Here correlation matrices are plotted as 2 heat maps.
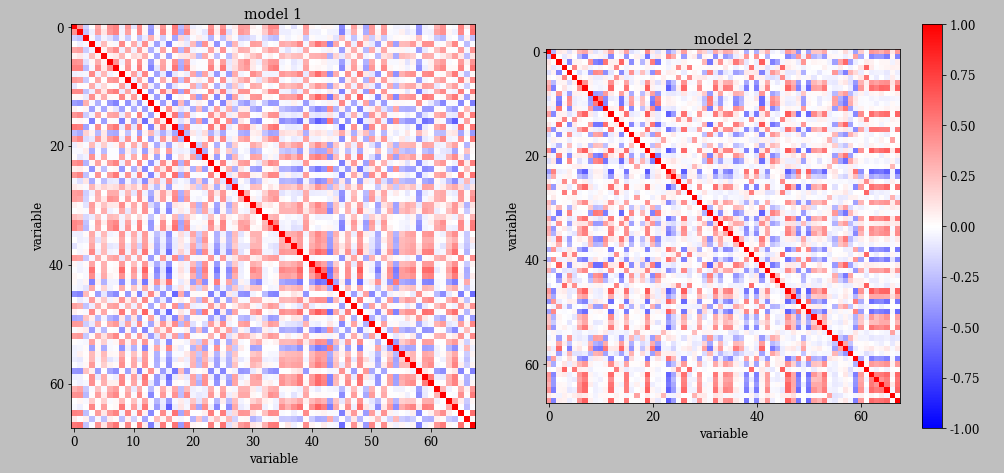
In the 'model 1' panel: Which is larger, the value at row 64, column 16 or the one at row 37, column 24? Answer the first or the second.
the second
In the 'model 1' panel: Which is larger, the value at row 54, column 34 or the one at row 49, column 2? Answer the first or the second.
the second
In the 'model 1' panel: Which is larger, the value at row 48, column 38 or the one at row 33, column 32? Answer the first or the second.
the first
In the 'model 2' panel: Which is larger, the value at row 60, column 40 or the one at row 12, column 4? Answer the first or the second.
the second
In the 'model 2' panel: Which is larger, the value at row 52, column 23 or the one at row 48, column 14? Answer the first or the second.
the second
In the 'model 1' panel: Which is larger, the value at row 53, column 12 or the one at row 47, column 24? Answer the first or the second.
the first
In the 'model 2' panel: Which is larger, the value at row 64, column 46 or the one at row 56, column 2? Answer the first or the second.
the first
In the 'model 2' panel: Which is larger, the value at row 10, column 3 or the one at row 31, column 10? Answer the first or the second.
the second
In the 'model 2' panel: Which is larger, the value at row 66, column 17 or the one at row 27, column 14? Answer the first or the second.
the first
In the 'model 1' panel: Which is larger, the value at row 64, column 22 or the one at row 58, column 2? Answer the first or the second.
the first
